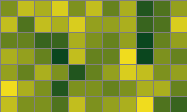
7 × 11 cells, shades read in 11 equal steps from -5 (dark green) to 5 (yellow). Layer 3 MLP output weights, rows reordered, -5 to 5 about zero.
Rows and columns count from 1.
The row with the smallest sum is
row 3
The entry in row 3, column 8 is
1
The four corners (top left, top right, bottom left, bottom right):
0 1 3 -3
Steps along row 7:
down same down up down up up up down down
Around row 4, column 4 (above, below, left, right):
-3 0 -1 3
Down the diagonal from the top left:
0 -2 -3 -5 -4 0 1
